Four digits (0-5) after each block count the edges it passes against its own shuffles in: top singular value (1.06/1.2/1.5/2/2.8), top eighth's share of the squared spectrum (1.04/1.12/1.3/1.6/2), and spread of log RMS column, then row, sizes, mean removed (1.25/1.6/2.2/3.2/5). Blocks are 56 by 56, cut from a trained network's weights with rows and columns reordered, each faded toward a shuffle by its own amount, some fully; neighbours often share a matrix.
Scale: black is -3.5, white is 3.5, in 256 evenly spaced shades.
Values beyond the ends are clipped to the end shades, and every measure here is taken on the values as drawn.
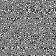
3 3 0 3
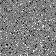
0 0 0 0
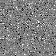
2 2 0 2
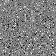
2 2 0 1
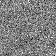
0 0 0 0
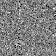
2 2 1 0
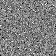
0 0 0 0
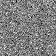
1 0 0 0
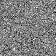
0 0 0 0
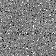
2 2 0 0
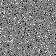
0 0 0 0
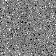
1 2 0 1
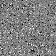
2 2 0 1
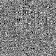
2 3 0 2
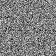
1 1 0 0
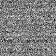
3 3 1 1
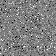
2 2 0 1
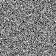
1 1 0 0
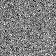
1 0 0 0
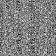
3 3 1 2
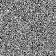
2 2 0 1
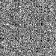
3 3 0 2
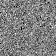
0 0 0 0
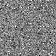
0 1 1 0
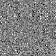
2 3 1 1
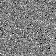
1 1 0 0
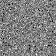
2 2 0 1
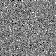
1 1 0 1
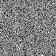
0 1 0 0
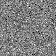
0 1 0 0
